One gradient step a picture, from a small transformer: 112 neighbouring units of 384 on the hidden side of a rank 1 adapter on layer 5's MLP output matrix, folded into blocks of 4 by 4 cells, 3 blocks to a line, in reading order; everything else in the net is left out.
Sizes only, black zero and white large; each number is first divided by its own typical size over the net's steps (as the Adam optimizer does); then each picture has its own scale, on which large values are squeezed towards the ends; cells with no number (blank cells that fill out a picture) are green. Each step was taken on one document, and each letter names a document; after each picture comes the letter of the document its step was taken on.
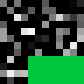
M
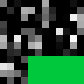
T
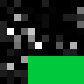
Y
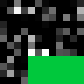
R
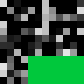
T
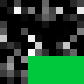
R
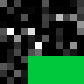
Y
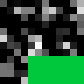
R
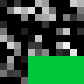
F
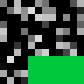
F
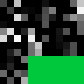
Y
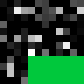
R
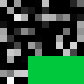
M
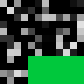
M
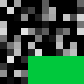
T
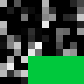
T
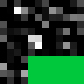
R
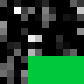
F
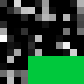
F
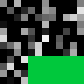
T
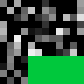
T
